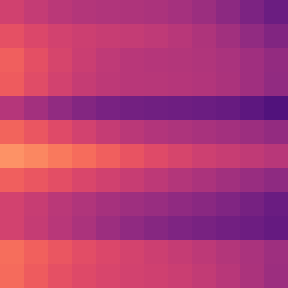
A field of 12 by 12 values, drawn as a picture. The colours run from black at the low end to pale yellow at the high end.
On average the colour sits 50% of the way up the scale. The grain runs across in streaks. Values rise toward the left. The top middle is the calmest part.
